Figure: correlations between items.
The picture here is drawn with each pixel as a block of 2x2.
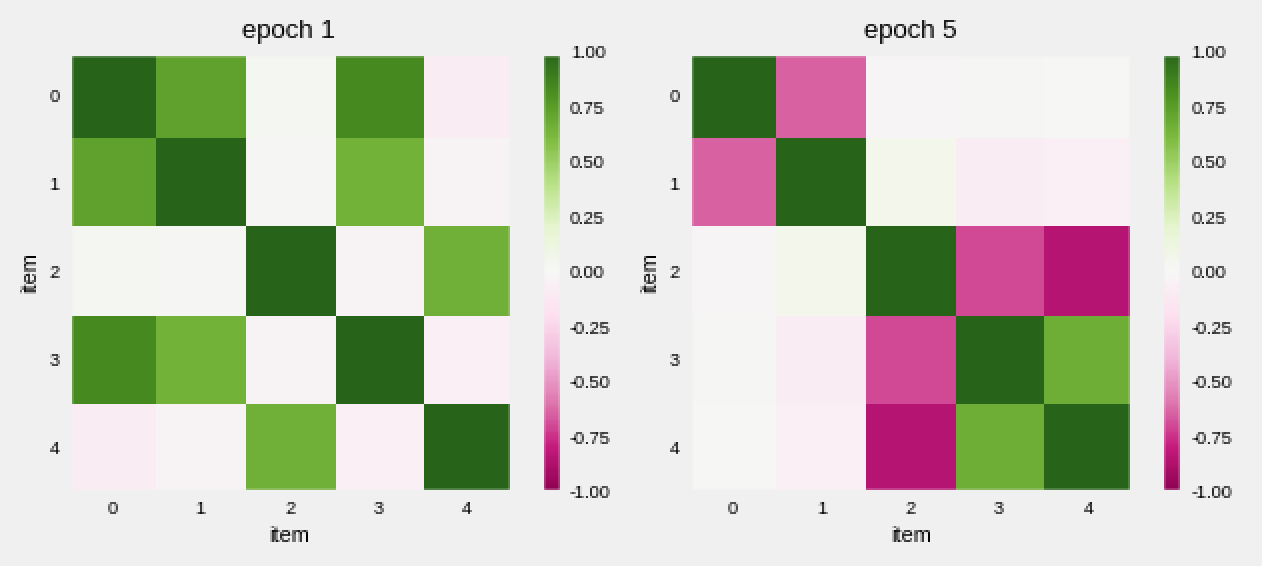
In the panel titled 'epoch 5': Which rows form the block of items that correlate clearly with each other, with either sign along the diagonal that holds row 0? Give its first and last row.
0 to 1
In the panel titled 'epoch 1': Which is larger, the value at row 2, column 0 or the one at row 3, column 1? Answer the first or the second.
the second
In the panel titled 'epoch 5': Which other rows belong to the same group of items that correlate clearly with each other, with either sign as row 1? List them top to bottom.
0
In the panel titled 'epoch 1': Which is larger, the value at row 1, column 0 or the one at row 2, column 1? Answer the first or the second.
the first
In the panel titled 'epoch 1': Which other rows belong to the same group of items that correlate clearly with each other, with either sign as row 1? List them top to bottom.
0, 3
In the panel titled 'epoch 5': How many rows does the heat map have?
5
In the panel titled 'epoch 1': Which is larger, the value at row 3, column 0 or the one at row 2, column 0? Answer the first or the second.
the first
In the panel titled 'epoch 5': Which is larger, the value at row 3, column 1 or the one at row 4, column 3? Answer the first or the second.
the second
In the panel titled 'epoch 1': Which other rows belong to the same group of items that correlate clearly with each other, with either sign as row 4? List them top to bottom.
2
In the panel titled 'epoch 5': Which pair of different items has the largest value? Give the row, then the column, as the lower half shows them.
4, 3
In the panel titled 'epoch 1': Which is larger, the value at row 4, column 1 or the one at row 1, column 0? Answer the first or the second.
the second
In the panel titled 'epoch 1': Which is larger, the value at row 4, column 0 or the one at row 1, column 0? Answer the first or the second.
the second
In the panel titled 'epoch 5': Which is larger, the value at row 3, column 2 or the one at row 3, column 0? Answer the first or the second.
the second
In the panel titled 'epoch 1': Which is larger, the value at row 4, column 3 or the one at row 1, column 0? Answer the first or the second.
the second
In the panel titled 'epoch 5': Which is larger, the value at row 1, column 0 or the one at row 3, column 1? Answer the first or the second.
the second
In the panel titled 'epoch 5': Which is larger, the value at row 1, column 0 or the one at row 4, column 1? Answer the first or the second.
the second
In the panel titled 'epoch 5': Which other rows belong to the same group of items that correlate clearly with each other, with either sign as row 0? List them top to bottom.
1
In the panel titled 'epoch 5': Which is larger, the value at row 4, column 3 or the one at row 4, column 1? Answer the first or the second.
the first
